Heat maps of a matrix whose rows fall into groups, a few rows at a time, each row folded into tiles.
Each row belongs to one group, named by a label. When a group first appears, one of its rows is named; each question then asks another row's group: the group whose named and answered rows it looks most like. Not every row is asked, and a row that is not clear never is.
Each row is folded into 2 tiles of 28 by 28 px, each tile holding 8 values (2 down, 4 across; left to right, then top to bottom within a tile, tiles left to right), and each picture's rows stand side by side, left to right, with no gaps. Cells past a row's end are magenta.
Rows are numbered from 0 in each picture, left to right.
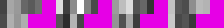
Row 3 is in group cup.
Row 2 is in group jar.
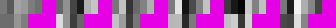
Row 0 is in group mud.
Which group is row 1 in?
cup
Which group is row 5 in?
mud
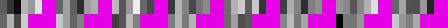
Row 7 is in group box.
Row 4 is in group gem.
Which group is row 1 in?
cup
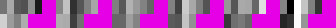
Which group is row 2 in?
mud
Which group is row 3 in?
mud
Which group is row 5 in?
mud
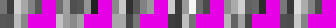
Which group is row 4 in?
jar
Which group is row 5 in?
mud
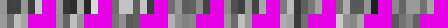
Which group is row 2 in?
gem
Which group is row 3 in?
box
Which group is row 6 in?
box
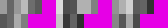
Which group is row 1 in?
cup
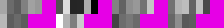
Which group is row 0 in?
cup
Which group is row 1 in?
box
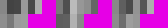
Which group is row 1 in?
mud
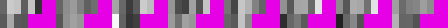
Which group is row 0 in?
gem
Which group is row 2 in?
cup
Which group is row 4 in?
mud
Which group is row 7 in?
cup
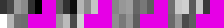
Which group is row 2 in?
jar
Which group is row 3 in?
gem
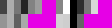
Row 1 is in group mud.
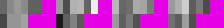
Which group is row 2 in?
cup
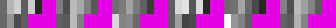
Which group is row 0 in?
gem
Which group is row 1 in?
mud
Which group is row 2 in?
jar
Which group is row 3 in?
gem
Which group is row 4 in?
jar
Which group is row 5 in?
mud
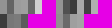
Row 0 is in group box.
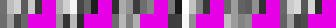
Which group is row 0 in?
gem
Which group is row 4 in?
box
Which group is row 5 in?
gem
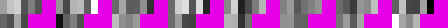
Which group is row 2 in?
box
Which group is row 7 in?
box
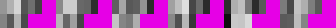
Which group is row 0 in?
jar
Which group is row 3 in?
jar
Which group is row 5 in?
mud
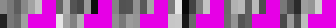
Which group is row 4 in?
gem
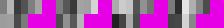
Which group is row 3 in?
mud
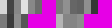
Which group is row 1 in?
box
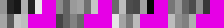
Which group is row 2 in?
box
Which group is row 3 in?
box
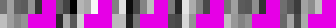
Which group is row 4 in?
box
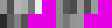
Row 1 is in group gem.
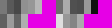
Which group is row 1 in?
box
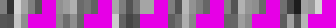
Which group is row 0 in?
mud
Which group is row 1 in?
jar
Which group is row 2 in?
cup
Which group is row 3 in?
mud
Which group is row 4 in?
mud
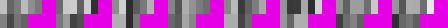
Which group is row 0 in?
cup
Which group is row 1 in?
gem
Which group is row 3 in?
mud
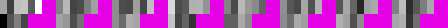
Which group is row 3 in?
cup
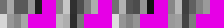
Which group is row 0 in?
box
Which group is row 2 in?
box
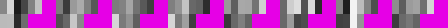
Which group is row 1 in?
mud
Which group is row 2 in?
jar
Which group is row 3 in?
jar
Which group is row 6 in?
mud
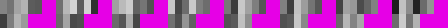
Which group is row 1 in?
gem
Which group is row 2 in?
jar
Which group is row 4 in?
mud
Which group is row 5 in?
mud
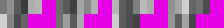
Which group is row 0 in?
cup
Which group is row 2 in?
cup
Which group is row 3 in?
jar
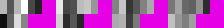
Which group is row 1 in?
cup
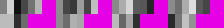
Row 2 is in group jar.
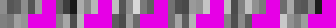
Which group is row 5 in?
box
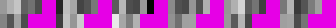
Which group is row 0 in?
jar
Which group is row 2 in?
box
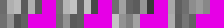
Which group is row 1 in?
gem
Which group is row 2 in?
box
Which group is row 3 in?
cup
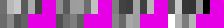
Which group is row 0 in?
gem
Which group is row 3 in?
box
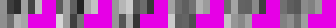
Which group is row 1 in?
cup
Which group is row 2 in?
jar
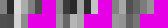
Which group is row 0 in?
mud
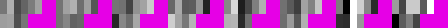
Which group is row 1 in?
gem
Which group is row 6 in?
mud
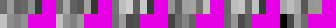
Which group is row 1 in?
box
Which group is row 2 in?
gem
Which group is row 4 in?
gem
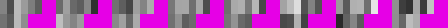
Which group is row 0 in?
mud
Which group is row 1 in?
box
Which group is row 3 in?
gem
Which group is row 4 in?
gem
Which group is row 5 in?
jar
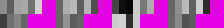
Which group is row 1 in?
gem
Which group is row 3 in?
gem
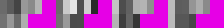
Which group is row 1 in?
gem
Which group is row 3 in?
cup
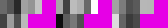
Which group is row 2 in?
cup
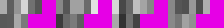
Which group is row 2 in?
cup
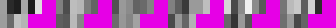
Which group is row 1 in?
mud
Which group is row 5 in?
gem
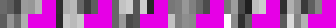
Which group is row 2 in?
gem
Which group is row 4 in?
cup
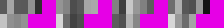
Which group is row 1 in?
cup
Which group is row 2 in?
mud
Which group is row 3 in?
box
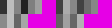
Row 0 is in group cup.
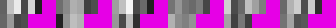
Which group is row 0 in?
gem
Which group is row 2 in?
jar
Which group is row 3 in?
box
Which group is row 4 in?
cup
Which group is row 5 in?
gem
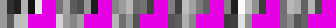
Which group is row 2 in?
jar
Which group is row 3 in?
mud
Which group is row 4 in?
mud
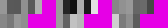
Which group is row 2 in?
jar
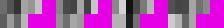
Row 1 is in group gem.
